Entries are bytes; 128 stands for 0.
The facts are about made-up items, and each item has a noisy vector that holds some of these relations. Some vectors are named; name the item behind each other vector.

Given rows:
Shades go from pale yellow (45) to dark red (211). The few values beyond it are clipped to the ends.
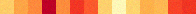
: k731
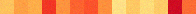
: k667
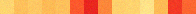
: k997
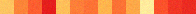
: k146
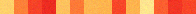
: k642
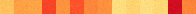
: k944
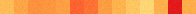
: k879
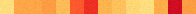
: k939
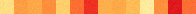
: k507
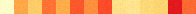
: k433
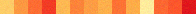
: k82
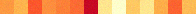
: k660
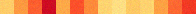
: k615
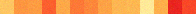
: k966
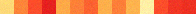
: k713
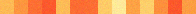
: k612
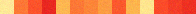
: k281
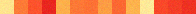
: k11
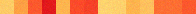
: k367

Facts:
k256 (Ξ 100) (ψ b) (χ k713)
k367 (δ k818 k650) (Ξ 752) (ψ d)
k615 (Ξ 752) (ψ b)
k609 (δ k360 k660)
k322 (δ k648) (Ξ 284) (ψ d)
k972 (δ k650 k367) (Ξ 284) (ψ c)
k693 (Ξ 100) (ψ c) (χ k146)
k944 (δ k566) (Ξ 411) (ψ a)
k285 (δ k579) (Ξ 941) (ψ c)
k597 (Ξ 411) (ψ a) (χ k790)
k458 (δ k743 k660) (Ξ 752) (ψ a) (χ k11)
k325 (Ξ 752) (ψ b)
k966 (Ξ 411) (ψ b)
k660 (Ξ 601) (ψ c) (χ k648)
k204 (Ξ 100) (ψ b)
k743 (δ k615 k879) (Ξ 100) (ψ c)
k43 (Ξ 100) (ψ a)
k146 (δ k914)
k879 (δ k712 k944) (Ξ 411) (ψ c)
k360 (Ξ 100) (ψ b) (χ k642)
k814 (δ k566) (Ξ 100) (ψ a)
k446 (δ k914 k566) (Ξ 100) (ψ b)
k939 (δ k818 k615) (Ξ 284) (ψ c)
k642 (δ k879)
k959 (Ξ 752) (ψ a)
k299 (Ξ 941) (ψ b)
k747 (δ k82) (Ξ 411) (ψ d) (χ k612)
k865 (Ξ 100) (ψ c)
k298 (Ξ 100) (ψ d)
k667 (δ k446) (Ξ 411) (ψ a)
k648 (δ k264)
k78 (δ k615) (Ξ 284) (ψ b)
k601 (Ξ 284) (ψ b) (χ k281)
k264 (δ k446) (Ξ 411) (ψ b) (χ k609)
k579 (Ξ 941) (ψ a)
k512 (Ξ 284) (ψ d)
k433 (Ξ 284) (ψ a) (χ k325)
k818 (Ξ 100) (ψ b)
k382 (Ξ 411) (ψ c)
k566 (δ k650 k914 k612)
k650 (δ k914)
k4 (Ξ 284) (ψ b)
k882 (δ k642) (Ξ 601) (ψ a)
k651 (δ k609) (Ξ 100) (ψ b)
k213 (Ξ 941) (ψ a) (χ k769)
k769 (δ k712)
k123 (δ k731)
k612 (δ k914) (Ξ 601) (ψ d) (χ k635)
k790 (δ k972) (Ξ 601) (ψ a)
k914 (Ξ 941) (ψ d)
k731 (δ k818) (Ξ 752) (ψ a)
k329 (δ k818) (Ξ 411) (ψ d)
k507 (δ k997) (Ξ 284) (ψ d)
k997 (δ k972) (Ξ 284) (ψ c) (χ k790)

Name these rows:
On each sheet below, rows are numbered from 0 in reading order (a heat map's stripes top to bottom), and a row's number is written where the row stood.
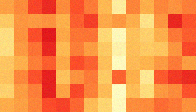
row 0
k914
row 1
k329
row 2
k651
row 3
k360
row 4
k693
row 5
k635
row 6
k256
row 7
k285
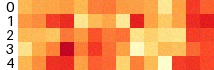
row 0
k747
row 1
k609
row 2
k597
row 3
k458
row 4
k769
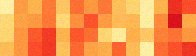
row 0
k601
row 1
k322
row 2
k298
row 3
k712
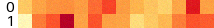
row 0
k382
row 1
k325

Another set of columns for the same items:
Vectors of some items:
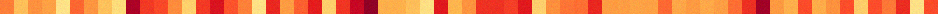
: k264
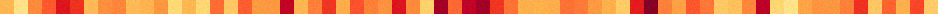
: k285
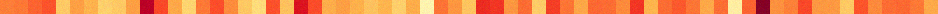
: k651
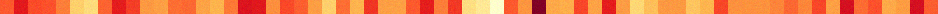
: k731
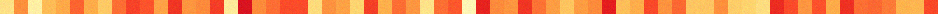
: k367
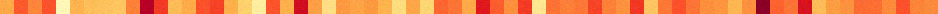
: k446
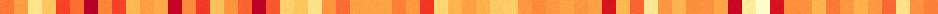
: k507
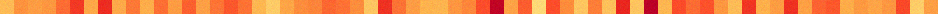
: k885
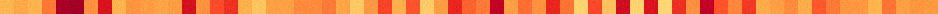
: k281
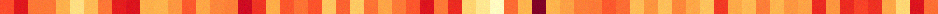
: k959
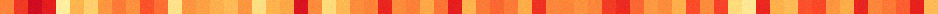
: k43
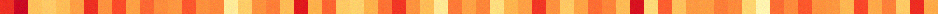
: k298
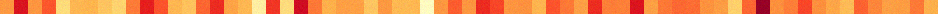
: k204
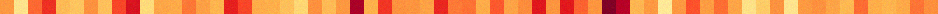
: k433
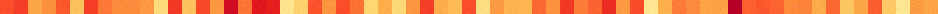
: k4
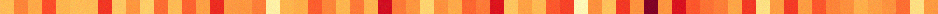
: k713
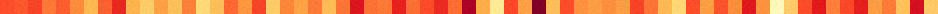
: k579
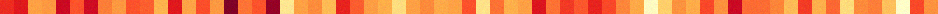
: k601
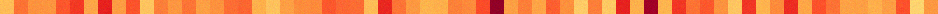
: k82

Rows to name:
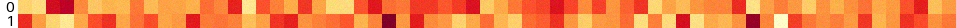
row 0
k790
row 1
k329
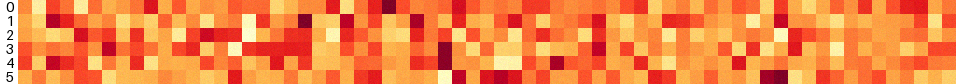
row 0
k667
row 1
k660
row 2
k612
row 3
k997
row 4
k882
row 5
k299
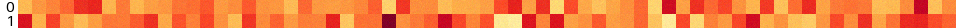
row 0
k123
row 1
k944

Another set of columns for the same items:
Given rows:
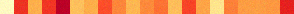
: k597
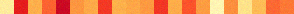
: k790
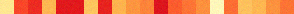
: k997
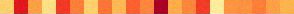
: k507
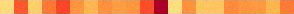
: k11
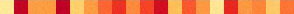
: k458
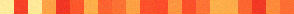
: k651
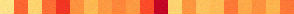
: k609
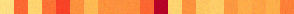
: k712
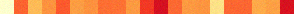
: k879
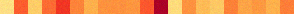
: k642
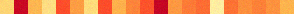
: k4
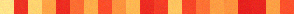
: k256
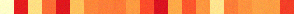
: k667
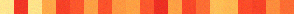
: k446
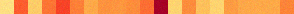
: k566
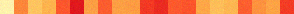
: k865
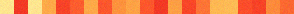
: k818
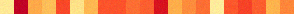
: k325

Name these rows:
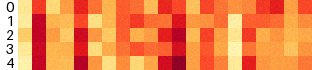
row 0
k360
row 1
k615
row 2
k433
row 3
k959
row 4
k213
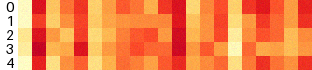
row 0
k264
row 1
k329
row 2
k367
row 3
k731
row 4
k966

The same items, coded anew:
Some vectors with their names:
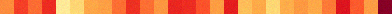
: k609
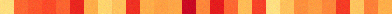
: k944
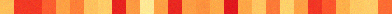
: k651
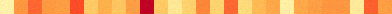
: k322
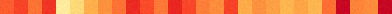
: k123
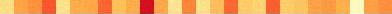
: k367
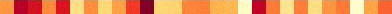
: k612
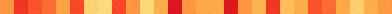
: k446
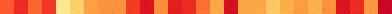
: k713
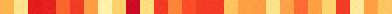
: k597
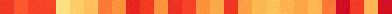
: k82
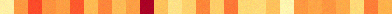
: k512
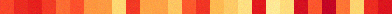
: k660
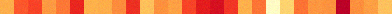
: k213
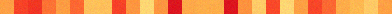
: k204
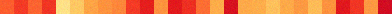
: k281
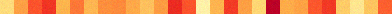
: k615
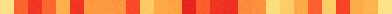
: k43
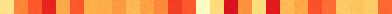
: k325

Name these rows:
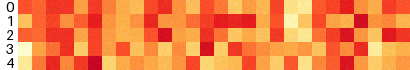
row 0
k382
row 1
k579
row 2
k879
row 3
k458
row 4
k601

